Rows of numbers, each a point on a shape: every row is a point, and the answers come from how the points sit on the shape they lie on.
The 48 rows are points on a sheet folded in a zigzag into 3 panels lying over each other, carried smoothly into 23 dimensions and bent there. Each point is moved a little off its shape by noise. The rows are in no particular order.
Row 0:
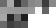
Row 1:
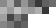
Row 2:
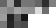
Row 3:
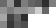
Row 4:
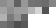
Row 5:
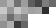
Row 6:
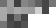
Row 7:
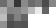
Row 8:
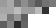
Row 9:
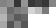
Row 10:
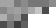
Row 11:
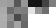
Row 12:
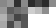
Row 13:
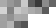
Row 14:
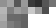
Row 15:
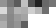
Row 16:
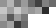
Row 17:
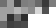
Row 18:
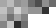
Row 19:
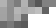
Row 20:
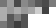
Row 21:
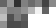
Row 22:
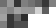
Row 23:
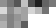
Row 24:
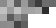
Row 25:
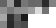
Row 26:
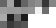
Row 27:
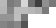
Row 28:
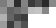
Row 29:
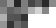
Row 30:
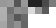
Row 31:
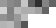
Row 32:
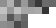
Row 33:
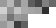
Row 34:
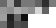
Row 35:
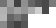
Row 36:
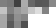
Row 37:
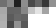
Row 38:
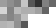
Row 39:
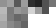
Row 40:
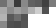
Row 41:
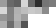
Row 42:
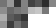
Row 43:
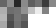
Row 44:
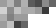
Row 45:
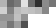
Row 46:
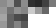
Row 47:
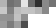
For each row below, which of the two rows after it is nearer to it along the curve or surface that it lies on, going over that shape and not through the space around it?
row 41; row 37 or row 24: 37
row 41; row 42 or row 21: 21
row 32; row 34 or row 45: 34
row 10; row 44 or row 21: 21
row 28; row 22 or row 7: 22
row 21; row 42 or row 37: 37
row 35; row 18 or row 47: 18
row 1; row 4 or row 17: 17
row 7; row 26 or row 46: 26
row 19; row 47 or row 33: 47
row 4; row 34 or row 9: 34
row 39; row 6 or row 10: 6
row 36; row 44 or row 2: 2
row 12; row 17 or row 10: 17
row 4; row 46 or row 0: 0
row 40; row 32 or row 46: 32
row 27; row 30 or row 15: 15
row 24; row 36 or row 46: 46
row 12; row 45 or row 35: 35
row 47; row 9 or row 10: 10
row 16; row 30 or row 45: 30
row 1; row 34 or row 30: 30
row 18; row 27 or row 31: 31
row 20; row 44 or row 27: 44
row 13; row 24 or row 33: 33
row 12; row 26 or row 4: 26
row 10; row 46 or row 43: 43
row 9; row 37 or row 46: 37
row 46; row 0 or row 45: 0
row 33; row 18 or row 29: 18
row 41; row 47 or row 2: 47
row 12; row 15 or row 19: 15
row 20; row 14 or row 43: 43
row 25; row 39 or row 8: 8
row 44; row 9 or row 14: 14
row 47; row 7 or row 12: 7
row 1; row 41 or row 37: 37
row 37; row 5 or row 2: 2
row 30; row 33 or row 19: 33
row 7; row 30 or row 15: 15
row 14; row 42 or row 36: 42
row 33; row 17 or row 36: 17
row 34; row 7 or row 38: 7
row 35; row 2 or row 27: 2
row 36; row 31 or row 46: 31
